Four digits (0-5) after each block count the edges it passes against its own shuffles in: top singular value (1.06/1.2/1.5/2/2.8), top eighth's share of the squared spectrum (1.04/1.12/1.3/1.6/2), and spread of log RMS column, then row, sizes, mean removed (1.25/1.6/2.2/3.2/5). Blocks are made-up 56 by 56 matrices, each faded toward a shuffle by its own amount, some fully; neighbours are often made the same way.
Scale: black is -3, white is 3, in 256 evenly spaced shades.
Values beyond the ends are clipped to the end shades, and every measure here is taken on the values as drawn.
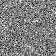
1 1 0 0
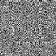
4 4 2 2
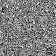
1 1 1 0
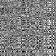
4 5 3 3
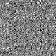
3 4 2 2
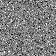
0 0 0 0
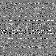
2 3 0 4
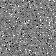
0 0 0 0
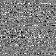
2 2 0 3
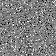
0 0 0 0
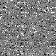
3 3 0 1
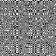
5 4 3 3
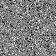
0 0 0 0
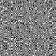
4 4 2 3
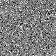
1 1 0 0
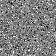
0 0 0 0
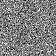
1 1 0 0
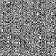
4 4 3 3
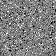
0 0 0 0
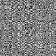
4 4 2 2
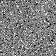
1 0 0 1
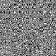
4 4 2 2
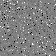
1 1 0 0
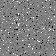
1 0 0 0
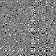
4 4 2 2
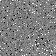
1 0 0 0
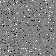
1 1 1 0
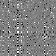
4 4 2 2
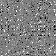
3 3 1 1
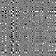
4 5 3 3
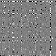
4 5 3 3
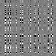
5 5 4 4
